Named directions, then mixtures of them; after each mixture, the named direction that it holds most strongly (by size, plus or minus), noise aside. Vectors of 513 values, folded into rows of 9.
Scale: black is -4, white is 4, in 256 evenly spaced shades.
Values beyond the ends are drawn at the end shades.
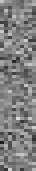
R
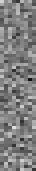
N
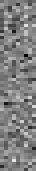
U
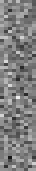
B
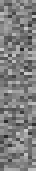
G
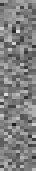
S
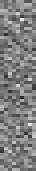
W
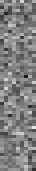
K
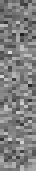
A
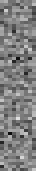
R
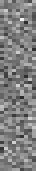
W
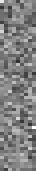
R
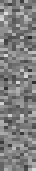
K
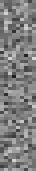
U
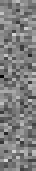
A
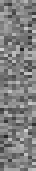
G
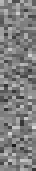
N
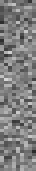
A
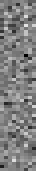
U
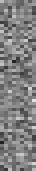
R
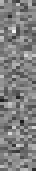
N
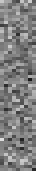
N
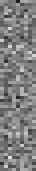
B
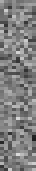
R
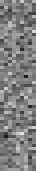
K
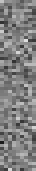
R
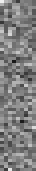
R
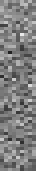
A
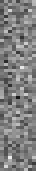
B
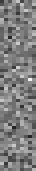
N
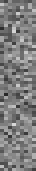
S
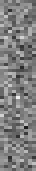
B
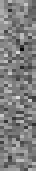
B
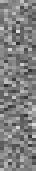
S
